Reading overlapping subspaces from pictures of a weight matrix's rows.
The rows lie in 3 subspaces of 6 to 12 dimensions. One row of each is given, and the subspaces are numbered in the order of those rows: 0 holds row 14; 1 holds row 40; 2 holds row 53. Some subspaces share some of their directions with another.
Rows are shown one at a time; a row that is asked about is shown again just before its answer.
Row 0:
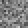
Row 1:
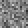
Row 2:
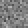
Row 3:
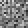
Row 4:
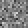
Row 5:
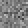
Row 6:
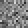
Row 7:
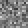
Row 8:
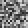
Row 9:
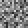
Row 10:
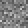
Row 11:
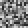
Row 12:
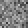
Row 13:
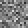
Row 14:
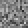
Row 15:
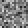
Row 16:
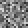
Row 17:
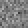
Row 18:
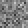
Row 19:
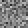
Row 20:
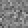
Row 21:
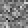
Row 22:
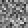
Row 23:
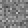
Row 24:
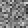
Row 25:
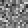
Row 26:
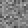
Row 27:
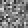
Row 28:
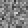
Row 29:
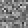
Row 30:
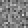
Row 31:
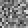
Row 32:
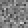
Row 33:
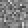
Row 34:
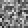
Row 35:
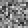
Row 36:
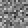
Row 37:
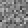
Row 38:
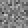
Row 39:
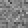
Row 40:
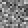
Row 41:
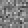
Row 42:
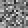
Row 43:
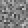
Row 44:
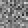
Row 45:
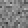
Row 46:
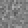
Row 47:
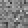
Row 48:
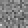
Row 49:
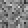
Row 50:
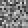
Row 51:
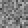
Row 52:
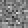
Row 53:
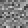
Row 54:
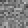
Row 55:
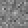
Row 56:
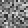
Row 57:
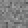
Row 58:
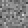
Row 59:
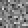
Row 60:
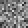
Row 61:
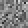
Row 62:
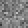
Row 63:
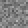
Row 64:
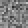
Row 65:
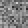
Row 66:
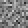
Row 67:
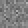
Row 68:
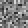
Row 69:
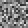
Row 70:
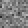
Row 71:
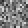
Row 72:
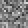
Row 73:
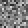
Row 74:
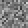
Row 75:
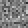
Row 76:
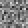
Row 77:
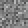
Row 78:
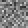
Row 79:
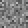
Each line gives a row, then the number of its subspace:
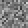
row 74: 0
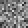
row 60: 2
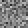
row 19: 2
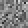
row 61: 0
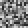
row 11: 2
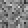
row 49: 1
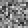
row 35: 0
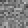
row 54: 2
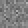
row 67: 1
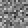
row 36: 0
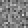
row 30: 2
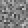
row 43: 0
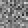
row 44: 2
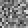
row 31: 0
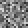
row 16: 2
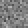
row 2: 2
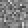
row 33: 0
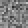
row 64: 0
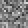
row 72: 1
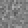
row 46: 0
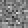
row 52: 1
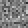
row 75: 2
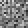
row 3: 0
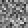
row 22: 0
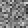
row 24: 2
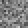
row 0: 2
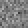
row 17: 0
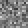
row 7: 2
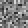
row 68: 2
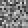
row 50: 0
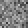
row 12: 0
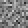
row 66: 1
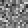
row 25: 2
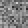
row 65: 0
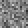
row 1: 2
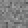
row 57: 0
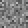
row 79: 0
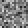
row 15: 2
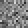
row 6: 2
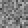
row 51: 2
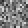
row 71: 2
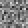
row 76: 0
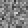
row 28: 0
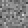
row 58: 2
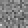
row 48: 2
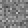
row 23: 2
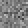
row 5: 0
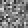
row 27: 2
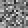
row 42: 1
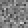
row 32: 0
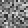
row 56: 0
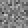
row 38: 0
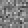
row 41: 0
